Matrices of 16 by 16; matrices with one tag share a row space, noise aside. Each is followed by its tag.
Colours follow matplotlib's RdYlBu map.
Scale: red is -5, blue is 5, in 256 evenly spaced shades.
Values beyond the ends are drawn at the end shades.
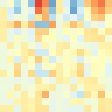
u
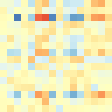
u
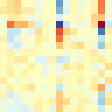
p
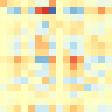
u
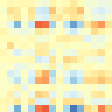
u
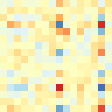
p
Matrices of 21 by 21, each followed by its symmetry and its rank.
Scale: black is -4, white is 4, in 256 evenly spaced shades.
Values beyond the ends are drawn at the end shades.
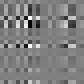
neither, rank one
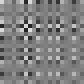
symmetric, rank one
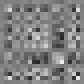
symmetric, rank two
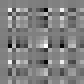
symmetric, rank one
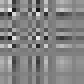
symmetric, rank one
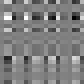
neither, rank one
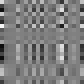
neither, rank one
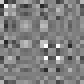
symmetric, rank two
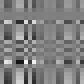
neither, rank one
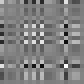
symmetric, rank one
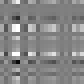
neither, rank one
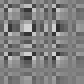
symmetric, rank one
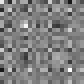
symmetric, rank two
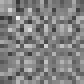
symmetric, rank two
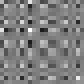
symmetric, rank two
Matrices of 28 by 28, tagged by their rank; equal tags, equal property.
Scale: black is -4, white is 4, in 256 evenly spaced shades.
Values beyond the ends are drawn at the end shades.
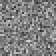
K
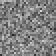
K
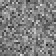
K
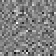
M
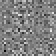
M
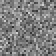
K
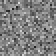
K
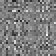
M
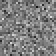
K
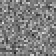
K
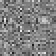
M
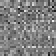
M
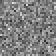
K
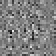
M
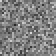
K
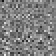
M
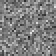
K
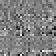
M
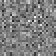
M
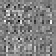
M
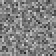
K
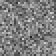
K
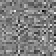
M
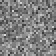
K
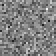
K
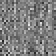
M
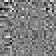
M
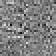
M
